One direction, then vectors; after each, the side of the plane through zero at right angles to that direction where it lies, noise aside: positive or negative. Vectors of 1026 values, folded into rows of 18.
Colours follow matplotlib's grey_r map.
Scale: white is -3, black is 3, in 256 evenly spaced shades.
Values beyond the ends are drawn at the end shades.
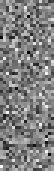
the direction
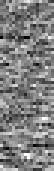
positive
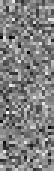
positive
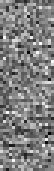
positive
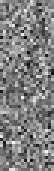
positive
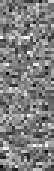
negative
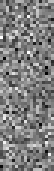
negative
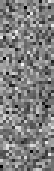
negative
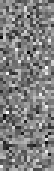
positive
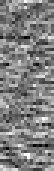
positive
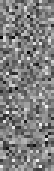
positive
